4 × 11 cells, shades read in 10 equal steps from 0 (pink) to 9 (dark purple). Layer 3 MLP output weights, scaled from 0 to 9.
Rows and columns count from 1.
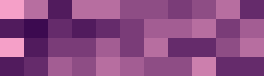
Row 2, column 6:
6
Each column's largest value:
8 9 8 8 7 6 5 7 7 7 7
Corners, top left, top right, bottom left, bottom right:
0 7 8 7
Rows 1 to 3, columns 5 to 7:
3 5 5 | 7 6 4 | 4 6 3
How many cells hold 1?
0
